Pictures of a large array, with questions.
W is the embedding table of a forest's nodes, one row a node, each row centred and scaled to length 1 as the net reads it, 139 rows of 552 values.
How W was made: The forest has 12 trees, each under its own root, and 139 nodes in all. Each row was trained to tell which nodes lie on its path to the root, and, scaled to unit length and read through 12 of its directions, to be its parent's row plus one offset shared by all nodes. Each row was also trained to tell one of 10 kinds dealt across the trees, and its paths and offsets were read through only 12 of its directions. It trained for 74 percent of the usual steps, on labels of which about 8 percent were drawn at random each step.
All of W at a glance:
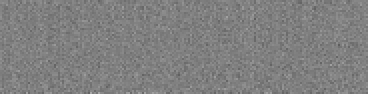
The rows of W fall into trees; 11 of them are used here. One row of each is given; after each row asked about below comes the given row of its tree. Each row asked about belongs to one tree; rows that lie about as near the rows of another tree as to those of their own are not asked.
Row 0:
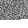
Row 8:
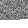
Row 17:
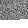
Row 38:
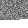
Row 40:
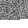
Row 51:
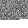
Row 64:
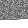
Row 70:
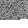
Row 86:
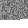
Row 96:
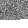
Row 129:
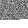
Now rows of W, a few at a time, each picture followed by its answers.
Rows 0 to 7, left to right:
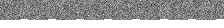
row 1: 40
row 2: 70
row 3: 129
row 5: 40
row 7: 129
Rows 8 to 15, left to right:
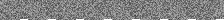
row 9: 51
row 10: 64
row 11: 70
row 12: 51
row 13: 96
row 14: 51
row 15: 0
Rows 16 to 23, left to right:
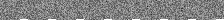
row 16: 70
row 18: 51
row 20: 96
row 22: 40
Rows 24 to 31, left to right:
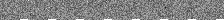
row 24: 129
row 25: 40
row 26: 51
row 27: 40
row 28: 40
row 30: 51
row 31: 8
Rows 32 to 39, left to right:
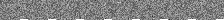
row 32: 17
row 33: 96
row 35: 96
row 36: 129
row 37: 64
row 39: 51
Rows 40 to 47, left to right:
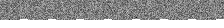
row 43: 129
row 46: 8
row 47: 96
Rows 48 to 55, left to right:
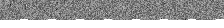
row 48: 129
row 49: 70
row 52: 51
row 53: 96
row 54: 40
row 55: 64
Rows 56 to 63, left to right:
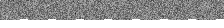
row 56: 129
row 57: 51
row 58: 17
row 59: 129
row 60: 8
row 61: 129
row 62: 96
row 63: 51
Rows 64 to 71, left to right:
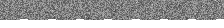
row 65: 129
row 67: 64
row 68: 64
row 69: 64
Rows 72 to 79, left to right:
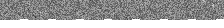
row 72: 70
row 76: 70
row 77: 51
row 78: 64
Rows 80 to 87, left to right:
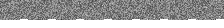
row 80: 96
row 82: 129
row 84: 8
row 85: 96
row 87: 40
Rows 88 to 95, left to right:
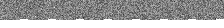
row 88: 64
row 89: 96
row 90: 40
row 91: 51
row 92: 129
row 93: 64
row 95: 40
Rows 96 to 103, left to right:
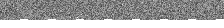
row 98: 96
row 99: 40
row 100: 96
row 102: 129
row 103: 17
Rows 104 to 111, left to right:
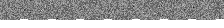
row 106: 96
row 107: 17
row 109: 40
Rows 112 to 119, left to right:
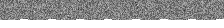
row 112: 51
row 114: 129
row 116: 129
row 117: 51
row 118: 96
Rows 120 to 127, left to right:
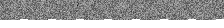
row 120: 64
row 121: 40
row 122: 40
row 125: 64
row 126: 51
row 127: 64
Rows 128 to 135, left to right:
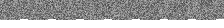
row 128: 96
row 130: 64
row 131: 129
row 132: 64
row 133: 70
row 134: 40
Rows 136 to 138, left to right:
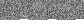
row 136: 40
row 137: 51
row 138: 17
